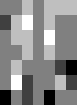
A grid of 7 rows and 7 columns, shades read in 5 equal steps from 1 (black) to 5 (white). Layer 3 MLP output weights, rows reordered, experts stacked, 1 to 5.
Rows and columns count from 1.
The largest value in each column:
3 5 5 3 5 4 4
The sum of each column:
18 26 24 21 24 22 19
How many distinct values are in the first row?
2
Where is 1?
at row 5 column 7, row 7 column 1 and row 7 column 5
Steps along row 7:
up down up down up same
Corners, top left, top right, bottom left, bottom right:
3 4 1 3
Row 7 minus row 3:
-2 -1 -2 0 -4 0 0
